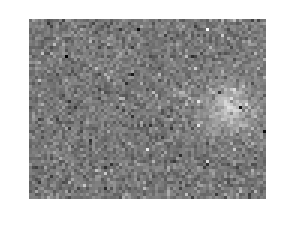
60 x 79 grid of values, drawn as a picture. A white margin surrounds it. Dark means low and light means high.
Histogram: heavy tails on both sides. Stripes: none. Bumps: one, in the middle right. Ninth with the highest average: middle right. Mirror symmetry: none.
